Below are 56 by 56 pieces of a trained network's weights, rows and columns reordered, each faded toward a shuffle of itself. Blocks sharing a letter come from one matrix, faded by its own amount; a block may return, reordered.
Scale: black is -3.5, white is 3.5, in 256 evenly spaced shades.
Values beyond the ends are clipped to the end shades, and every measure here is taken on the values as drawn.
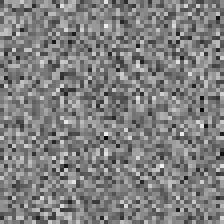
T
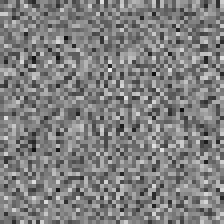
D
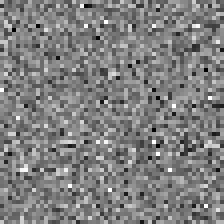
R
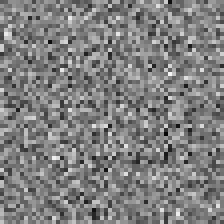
T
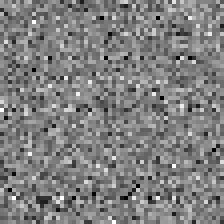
R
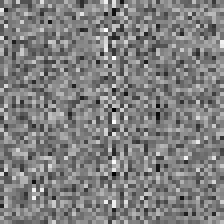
D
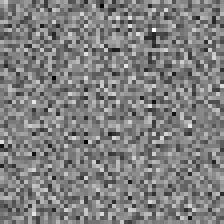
T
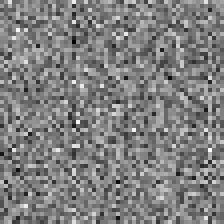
T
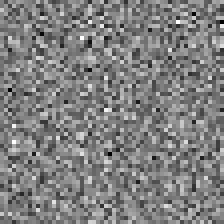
T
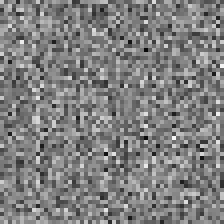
T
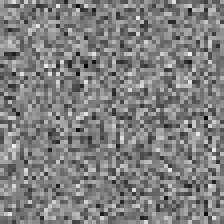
T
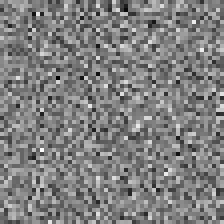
T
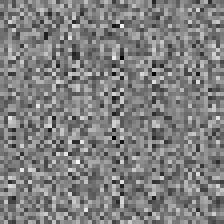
D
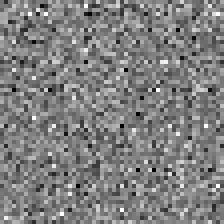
R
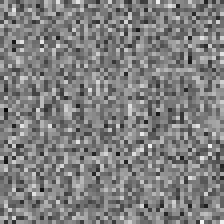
T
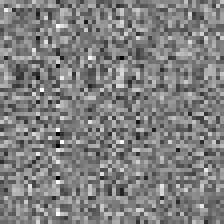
D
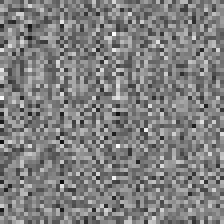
D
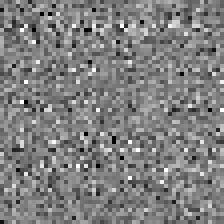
R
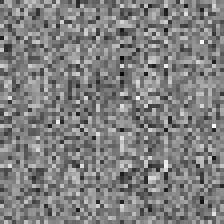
D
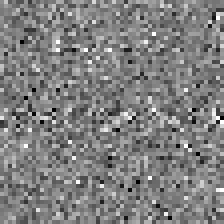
R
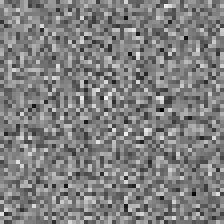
T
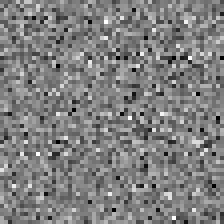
R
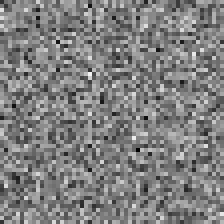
T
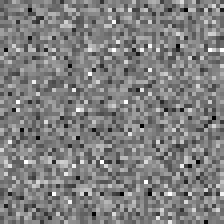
R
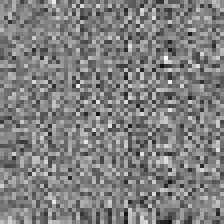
D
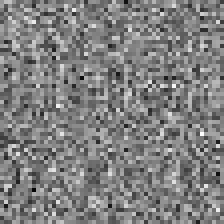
T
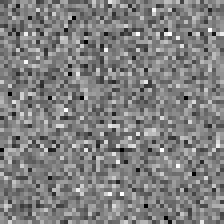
R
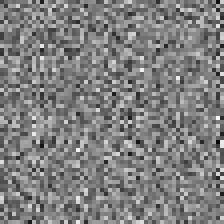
D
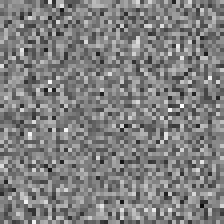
T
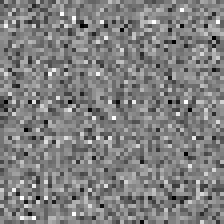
R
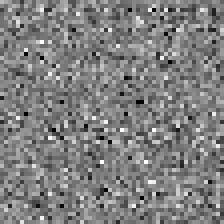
R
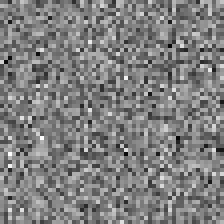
T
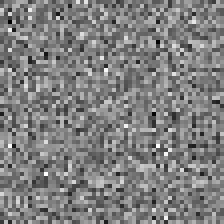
T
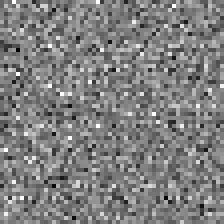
R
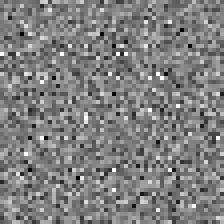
R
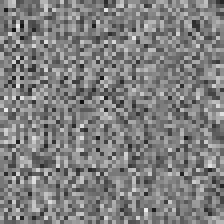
D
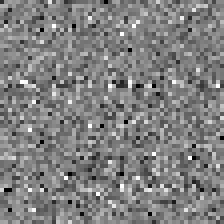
R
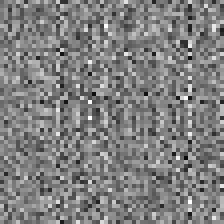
D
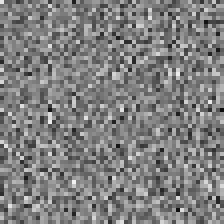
T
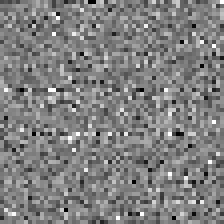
R
